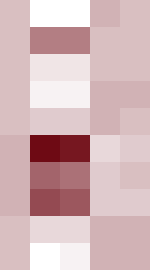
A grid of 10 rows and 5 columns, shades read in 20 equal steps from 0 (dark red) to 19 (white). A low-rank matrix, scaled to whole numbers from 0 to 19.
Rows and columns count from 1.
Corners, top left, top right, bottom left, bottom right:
14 14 14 13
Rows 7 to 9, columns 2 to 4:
7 8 15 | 5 6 15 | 16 16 13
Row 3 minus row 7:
1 10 9 -1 0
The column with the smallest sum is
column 2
